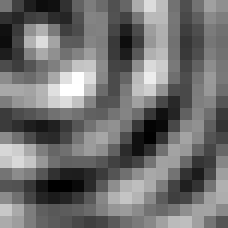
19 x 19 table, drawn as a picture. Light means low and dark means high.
Rings: centred on the top left. Odd rows or columns: none. Histogram: bell-shaped.
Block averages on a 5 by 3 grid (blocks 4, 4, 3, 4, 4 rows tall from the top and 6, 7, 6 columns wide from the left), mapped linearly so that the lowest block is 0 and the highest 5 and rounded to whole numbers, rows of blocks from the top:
532 / 102 / 335 / 243 / 422
